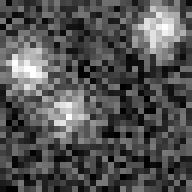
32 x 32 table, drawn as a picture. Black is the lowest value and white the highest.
On average the colour sits 30% of the way up the scale. There are three bumps. No row or column stands out. Neither half mirrors the other.
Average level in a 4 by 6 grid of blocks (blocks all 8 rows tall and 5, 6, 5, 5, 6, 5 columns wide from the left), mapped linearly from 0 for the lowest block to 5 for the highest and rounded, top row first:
1 1 0 1 4 4 / 5 4 1 0 0 1 / 0 3 4 1 0 1 / 0 0 0 0 0 0
